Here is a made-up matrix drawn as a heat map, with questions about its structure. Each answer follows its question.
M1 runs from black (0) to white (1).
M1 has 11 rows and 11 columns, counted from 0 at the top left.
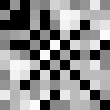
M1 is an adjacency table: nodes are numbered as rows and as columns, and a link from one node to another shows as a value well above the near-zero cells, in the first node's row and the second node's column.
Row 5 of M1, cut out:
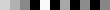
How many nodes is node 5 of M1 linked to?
7
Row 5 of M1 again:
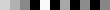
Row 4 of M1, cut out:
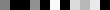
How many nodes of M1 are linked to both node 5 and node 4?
2
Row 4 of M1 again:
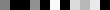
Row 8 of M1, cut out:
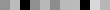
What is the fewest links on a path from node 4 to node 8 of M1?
1
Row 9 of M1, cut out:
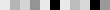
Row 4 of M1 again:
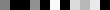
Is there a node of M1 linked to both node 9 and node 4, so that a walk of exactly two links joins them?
yes
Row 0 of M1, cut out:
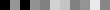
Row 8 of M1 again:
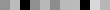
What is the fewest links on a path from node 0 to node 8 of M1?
1
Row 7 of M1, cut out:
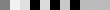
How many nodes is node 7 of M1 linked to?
8
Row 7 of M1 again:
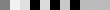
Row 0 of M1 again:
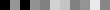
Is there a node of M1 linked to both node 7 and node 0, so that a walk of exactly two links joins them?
yes
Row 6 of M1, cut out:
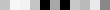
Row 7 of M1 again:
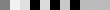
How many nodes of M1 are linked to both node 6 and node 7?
6
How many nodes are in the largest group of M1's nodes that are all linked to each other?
7
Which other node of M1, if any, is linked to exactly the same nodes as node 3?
node 7
